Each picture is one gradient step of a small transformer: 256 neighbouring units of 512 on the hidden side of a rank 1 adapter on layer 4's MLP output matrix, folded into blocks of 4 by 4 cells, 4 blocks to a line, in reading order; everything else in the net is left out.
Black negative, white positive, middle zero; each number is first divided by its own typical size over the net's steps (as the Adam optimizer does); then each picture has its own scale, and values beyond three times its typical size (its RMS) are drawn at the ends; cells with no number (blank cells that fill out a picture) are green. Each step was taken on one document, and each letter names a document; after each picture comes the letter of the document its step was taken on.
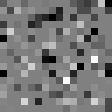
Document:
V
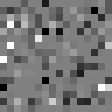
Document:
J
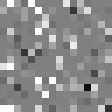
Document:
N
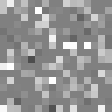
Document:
N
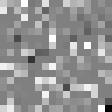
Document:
N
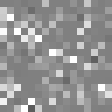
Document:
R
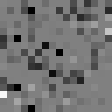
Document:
R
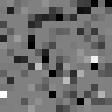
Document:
V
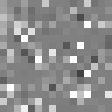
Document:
R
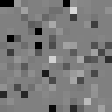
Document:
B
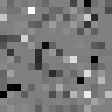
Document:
B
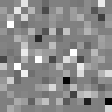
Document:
J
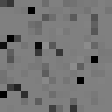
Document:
B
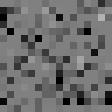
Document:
J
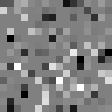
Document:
N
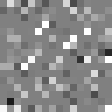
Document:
N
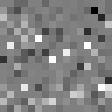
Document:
J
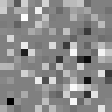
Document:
N
